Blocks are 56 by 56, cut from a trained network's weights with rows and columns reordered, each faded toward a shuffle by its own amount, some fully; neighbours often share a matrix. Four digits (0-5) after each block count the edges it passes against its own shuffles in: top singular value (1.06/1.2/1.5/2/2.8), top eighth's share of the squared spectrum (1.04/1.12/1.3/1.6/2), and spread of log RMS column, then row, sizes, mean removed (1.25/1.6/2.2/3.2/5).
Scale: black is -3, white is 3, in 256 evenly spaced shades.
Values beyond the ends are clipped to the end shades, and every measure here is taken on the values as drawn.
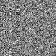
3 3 1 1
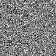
3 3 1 0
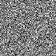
3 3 2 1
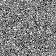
0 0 0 0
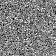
0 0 0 0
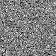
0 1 0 0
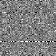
3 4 1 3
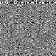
3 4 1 2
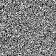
2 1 0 0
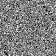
2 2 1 0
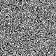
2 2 0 0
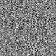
3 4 2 1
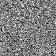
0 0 0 0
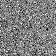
0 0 0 0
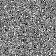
0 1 0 0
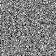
1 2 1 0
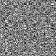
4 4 2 2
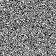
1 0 0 0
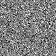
1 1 0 0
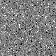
0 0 0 0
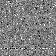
2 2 0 1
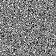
1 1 0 0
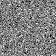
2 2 0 0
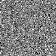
2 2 1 0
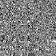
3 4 2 2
